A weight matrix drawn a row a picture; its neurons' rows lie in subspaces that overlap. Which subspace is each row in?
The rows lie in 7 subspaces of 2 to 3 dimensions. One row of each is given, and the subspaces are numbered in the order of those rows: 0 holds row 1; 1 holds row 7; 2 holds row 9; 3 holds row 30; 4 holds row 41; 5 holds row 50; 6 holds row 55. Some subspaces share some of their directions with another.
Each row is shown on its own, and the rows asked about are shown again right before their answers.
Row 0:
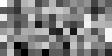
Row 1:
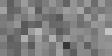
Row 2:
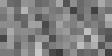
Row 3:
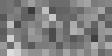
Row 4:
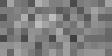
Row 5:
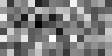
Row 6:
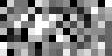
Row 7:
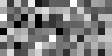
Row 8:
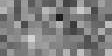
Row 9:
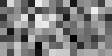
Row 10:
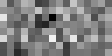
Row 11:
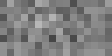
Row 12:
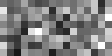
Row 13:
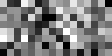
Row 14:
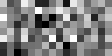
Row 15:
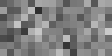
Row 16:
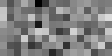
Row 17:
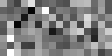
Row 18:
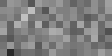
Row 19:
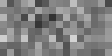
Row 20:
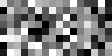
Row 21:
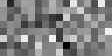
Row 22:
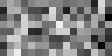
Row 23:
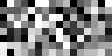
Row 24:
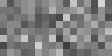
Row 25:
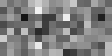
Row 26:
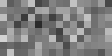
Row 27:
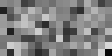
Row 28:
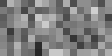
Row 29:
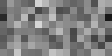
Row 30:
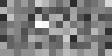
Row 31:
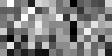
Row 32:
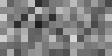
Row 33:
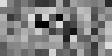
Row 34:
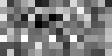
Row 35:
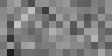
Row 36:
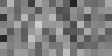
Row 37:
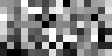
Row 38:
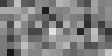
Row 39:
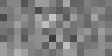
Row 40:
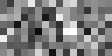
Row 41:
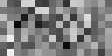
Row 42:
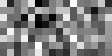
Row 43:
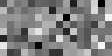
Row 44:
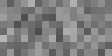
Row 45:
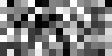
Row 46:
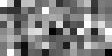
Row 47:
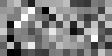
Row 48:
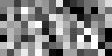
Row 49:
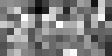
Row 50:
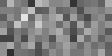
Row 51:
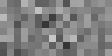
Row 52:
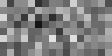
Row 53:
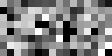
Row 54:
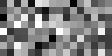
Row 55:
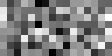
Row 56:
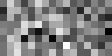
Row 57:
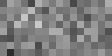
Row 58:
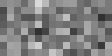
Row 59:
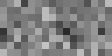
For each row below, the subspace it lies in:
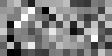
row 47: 5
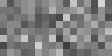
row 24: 0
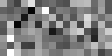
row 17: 5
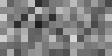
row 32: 0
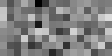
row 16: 6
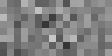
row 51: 4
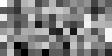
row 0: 5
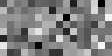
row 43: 0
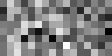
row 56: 0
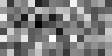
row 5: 1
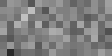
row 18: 4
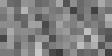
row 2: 2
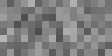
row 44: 3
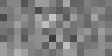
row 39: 4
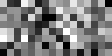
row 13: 1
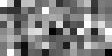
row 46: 5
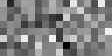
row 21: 0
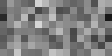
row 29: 0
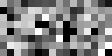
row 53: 3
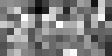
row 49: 6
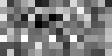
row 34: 3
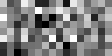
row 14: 4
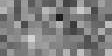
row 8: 3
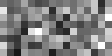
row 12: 6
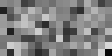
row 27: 3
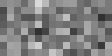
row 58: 6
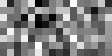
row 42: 2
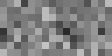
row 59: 1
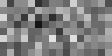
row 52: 1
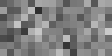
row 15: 0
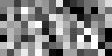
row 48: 2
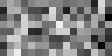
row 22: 6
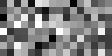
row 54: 1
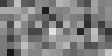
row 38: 5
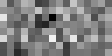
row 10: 4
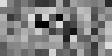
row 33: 3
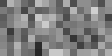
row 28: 2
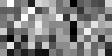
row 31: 5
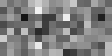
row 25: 6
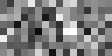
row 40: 3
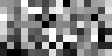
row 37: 4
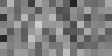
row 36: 3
